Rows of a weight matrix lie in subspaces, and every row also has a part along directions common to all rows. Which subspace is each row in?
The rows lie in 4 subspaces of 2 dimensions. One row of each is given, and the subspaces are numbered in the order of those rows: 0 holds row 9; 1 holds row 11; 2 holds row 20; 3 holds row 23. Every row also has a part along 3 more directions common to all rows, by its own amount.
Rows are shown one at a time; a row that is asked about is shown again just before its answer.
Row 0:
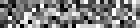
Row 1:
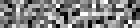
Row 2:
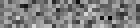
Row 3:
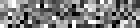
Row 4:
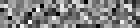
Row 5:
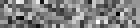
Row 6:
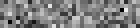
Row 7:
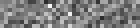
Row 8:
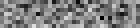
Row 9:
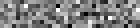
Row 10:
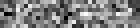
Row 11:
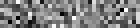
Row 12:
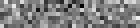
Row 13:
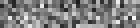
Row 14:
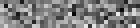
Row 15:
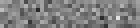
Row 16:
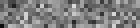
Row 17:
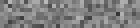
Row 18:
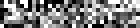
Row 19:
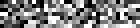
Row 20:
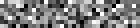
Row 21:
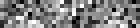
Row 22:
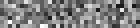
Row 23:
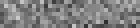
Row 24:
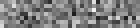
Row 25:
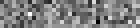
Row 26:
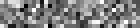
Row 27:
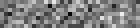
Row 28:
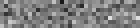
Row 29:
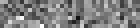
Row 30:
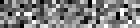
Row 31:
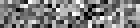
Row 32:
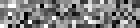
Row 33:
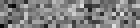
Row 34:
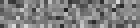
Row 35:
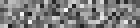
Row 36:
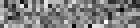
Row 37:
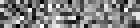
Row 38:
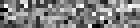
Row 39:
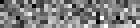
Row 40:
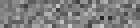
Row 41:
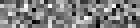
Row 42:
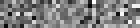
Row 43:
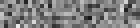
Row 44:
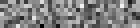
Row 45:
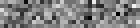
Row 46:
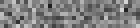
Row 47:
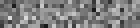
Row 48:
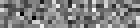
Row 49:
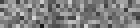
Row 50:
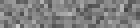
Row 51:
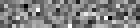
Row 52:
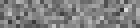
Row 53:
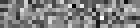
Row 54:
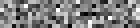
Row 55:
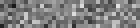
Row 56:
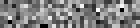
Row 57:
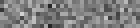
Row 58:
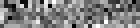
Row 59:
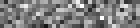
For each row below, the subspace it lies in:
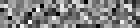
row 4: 2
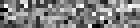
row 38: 3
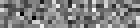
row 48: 1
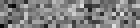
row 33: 2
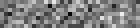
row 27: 0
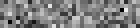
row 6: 1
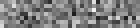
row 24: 2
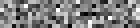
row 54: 0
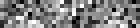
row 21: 1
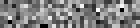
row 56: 2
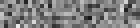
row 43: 1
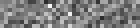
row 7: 0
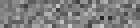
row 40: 0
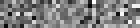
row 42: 3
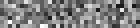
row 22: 2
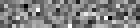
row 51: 0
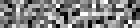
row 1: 0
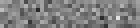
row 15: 3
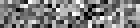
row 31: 0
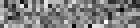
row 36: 3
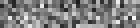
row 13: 2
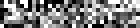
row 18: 3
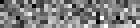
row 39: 3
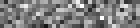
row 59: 0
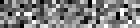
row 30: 3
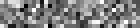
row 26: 2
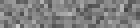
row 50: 1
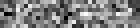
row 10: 0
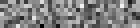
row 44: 1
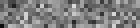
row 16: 2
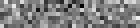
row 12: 3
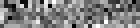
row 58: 3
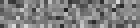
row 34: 2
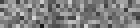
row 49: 1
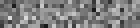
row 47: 2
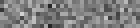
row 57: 1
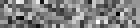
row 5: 1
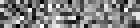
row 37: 1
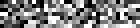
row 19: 3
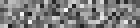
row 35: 2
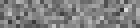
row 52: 1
